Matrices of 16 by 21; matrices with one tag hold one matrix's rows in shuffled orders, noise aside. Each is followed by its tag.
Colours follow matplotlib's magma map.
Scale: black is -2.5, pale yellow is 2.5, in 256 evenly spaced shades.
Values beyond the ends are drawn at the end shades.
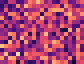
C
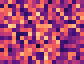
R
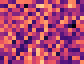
R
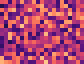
C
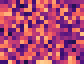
R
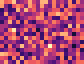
C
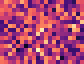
R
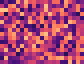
C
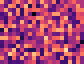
C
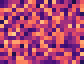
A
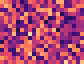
R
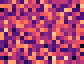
A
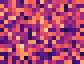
A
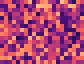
R
